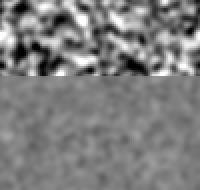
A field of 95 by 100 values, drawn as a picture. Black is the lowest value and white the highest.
Average level on the scale: 50%. Seam: horizontal, 40% of the way down, the bottom part calmer. Slope: none. Mirror symmetry: none. Histogram: heavy tails on both sides. Stripes: none.
